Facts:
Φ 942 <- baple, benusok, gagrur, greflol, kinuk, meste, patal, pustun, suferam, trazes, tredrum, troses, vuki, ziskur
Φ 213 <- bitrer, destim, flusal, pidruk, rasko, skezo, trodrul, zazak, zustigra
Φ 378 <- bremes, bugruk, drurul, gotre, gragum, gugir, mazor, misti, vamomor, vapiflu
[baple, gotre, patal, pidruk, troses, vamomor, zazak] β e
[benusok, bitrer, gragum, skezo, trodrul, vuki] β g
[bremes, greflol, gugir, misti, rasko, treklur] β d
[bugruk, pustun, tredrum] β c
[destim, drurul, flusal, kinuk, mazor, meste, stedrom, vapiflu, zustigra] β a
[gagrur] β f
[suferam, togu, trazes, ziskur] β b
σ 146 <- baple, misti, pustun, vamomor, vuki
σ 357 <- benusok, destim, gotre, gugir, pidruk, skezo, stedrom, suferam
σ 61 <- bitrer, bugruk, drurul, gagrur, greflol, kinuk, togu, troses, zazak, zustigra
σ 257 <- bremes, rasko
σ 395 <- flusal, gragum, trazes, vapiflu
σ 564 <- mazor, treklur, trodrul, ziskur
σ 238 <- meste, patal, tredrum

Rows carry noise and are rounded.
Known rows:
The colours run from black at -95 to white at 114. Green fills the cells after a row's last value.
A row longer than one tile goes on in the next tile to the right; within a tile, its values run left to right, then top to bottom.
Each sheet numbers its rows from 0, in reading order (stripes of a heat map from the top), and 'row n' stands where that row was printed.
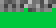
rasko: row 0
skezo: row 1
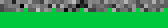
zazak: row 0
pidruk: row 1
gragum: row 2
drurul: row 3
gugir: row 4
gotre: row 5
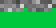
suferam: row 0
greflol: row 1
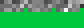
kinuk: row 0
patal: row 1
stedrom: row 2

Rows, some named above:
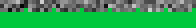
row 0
gragum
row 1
vamomor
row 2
bugruk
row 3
trodrul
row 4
ziskur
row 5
destim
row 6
gugir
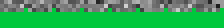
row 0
greflol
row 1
gugir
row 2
troses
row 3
gagrur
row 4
togu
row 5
benusok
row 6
meste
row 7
zustigra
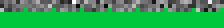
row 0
mazor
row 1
greflol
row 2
flusal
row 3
bitrer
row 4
kinuk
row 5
zustigra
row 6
vapiflu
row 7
misti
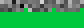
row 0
bitrer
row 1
bremes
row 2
treklur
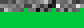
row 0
trazes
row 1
gragum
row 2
vuki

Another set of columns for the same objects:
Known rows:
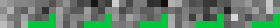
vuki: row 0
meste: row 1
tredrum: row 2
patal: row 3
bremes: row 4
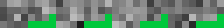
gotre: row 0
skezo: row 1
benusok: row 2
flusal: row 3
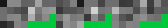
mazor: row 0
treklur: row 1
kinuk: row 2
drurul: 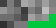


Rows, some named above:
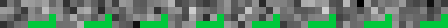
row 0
drurul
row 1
ziskur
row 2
destim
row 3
trazes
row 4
suferam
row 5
bugruk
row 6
stedrom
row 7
meste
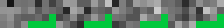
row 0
greflol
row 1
pidruk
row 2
drurul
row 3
togu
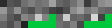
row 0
zustigra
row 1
rasko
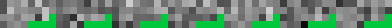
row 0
gragum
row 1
flusal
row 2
gugir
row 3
misti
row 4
gragum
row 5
destim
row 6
bitrer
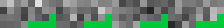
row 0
vamomor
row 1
gotre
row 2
troses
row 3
vapiflu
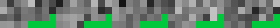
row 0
gagrur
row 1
trodrul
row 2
greflol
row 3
gragum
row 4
zazak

